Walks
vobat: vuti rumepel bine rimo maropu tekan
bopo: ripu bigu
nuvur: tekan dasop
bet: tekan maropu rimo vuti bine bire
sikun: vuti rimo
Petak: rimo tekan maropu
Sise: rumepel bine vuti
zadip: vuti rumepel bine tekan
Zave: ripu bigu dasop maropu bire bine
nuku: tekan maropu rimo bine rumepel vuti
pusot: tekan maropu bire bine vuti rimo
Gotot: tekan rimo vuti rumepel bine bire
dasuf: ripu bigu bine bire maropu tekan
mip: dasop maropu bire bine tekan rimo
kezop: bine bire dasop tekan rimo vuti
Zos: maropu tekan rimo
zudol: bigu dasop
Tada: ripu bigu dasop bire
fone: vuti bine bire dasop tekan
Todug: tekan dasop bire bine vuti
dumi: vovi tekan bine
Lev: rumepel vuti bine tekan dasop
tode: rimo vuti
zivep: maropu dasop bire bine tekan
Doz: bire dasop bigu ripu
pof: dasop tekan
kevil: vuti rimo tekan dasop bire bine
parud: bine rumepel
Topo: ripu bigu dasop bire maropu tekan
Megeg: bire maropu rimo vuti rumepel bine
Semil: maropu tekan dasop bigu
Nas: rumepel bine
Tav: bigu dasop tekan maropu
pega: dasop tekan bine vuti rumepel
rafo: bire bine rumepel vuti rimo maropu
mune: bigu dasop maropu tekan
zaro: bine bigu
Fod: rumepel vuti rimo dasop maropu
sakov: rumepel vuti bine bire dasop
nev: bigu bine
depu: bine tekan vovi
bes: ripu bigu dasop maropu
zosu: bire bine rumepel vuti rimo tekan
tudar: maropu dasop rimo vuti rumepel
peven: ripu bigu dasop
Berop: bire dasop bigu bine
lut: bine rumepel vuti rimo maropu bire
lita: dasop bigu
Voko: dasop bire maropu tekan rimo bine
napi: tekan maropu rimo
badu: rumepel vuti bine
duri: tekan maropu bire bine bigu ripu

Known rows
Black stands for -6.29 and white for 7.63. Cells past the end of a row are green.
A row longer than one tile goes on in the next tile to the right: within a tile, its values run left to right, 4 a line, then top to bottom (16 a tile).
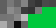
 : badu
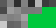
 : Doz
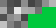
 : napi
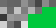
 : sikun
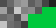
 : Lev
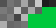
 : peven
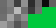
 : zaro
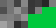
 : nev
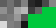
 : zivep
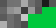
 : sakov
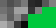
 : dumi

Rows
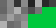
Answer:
bopo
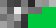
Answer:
Petak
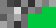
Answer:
rafo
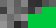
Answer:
Nas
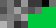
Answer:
Berop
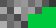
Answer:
nuvur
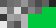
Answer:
kezop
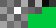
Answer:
Semil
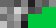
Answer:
Topo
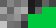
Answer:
zadip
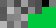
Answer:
Tada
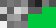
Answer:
zosu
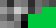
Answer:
depu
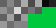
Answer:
lita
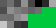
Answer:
kevil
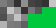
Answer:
lut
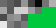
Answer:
mip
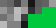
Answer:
dasuf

